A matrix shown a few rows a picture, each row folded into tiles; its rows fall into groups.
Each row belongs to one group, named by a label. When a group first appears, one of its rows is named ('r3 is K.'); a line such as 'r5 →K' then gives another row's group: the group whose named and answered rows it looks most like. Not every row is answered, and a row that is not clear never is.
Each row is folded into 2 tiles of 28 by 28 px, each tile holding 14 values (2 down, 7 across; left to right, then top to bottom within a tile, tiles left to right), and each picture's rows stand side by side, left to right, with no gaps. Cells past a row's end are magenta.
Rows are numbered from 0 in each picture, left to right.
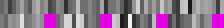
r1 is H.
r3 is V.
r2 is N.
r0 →H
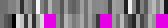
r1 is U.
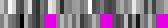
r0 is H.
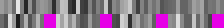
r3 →U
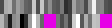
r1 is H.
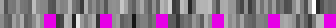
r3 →V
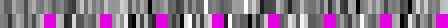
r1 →N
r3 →H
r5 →H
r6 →V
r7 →N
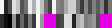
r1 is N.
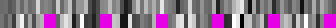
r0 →H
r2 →N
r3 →H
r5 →V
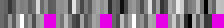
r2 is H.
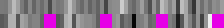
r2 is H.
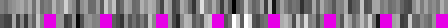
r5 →V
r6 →U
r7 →N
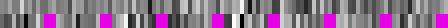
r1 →N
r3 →V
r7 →N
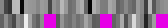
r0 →V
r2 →H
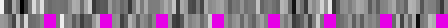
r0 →V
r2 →N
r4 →U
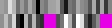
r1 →H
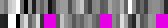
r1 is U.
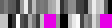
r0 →N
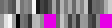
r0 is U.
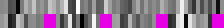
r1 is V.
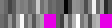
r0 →H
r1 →H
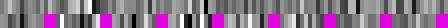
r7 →V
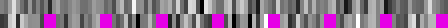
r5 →N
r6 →H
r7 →H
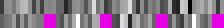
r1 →H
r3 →V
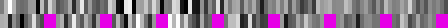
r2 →V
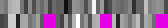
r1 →H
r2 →U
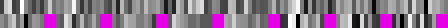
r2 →U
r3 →U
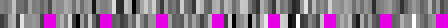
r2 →V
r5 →N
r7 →H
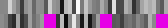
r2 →V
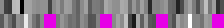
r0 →V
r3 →H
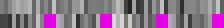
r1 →N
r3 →N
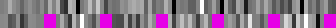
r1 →V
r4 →V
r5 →V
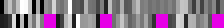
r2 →U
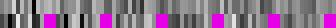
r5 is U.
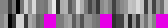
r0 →N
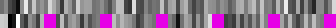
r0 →N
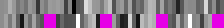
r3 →H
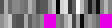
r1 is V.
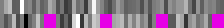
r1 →H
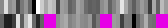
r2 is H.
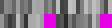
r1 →V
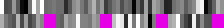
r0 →V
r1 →H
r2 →V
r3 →U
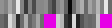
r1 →N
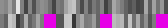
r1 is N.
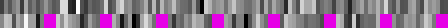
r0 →V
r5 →U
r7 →H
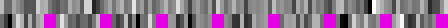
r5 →U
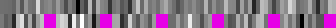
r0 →H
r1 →V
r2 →N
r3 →H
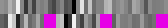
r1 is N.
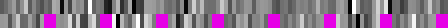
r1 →U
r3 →N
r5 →H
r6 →N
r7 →H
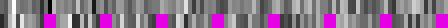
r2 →U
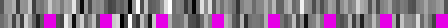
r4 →N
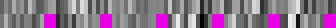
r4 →U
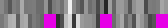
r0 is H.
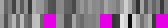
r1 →N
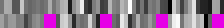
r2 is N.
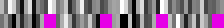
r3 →U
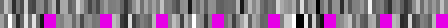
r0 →U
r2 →N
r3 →V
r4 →N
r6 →U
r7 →N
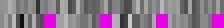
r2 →N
